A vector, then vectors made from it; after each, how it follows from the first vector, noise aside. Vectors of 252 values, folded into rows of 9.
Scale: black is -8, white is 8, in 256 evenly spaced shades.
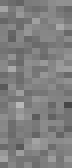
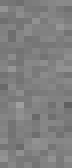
shrunk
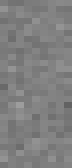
shrunk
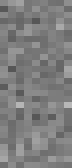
sign-scrambled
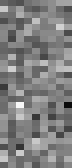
scaled up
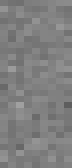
shrunk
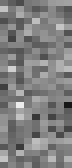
scaled up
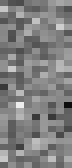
scaled up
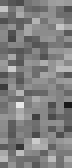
scaled up
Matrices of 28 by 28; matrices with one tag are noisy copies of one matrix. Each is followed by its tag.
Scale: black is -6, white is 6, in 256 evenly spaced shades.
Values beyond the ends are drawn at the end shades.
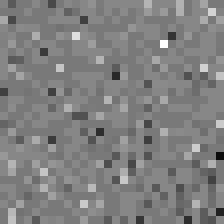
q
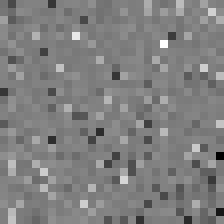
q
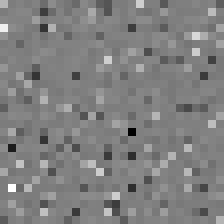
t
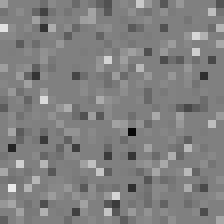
t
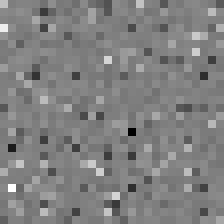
t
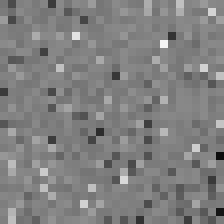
q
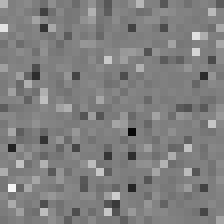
t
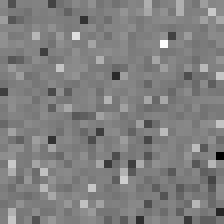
q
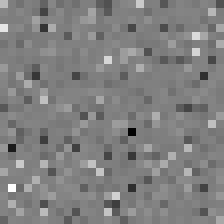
t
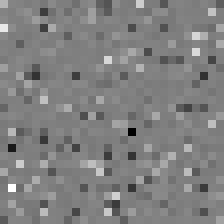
t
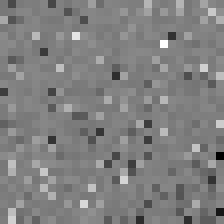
q
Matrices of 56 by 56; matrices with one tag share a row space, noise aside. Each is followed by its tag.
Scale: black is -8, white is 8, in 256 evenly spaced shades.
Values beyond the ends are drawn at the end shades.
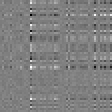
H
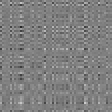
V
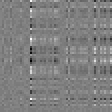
H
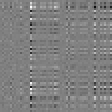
H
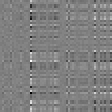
H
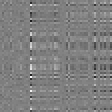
H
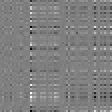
H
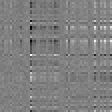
H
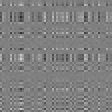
V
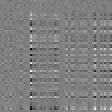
H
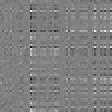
H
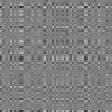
V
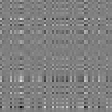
V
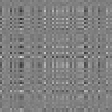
V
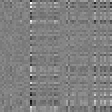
H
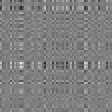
V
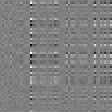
H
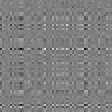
V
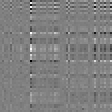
H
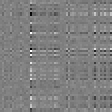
H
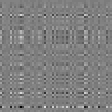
V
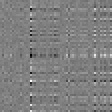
H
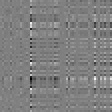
H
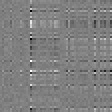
H
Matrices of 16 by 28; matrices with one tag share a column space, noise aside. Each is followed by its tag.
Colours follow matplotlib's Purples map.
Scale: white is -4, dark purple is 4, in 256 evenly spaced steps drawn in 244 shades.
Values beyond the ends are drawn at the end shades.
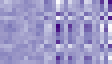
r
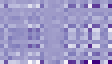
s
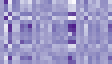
r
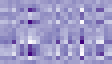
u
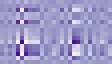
u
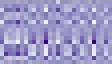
u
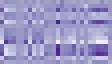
u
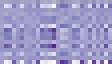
s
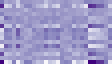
s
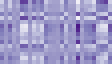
r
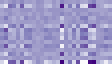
s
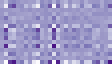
s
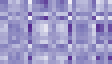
r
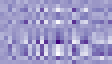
u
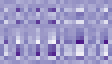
u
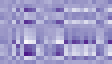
u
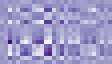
u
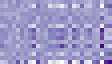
s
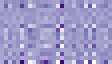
s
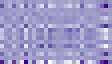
s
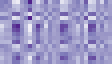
r
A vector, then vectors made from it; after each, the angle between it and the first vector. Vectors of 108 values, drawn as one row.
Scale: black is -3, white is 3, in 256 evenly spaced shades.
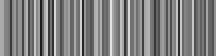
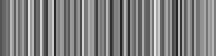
nearly opposite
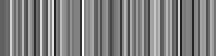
nearly opposite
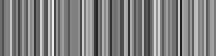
nearly opposite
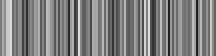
orthogonal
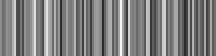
partly aligned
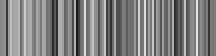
orthogonal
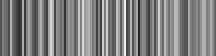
partly opposed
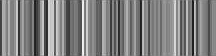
partly opposed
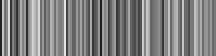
orthogonal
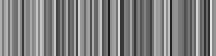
orthogonal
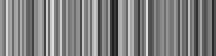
orthogonal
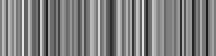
partly opposed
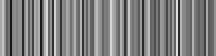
nearly parallel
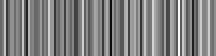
partly opposed
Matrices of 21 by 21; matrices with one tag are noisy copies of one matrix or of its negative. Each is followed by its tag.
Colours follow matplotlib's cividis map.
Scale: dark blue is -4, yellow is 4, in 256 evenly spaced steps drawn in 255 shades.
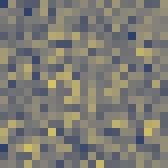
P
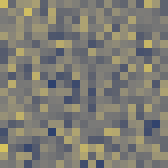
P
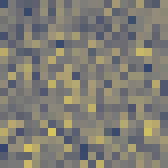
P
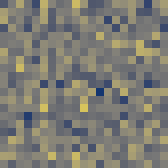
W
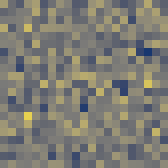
W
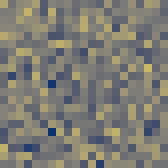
P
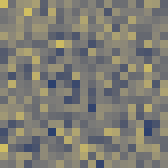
P
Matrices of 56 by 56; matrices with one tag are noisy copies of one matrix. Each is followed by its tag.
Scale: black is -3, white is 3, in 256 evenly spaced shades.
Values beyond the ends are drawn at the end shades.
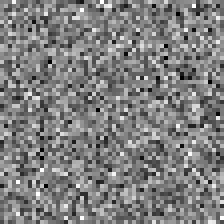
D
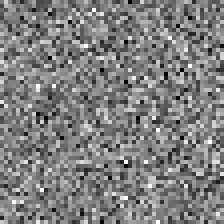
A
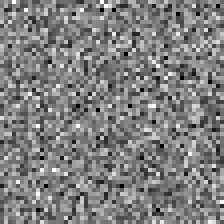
D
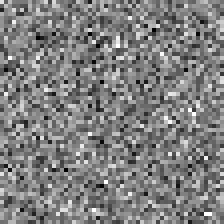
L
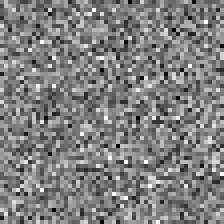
A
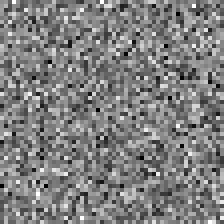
D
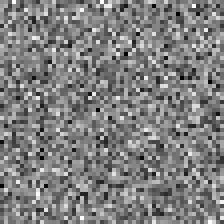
D
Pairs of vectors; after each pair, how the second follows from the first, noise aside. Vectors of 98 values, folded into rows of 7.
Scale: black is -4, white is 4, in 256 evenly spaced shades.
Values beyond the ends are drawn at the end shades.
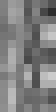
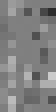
partly zeroed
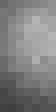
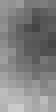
negated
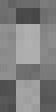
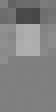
partly zeroed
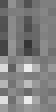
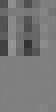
partly zeroed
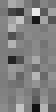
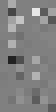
partly zeroed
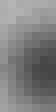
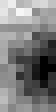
scaled up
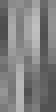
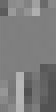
partly zeroed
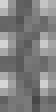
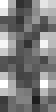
scaled up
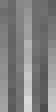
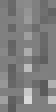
partly zeroed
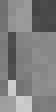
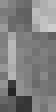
negated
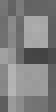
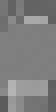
partly zeroed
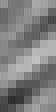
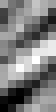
scaled up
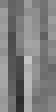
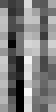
scaled up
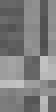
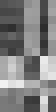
scaled up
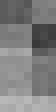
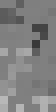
partly zeroed
